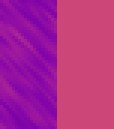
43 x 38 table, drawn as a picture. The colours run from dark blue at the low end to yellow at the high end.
It is made of 1 by 2 panels. Panel 1,1: low, slanting down to the right, faint in contrast. Panel 1,2: middling, flat.
